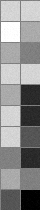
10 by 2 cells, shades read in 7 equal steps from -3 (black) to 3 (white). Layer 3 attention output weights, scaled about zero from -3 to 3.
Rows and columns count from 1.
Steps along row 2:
down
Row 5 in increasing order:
-2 1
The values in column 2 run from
-3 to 2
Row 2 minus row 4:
1 -1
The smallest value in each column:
-1 -3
